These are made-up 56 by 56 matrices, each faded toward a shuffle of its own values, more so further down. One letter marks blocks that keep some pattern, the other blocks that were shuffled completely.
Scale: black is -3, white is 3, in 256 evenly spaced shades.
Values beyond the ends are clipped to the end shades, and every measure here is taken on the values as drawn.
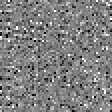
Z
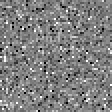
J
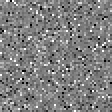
J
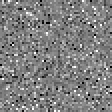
J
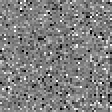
Z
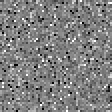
J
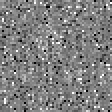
Z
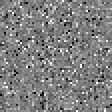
Z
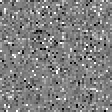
Z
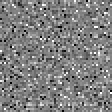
Z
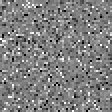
Z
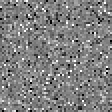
J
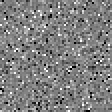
J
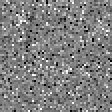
J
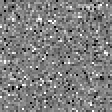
Z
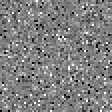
J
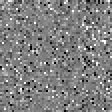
Z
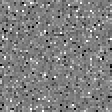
J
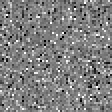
Z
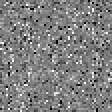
Z
